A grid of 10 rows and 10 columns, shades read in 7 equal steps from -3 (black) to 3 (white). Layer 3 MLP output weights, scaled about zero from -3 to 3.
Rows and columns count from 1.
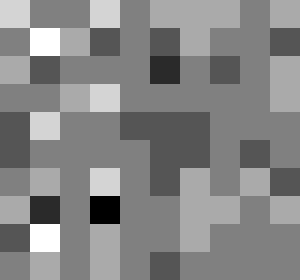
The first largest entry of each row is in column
1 2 1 4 2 2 4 1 2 2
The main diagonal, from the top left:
2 3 0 2 -1 -1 1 1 0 0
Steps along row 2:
up down down up down up down same down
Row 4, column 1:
0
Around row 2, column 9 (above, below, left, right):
0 0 0 -1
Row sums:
8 2 -2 4 -2 -4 3 -1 4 1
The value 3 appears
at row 2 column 2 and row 9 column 2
